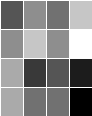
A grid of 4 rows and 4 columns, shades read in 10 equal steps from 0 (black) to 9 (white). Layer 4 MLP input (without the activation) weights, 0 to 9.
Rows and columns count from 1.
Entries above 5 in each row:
1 2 1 1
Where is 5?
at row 1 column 2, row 2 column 1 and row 2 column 3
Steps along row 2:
up down up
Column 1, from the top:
3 5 6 6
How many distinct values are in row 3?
4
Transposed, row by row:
3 5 6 6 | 5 7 2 4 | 4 5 3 4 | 7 9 1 0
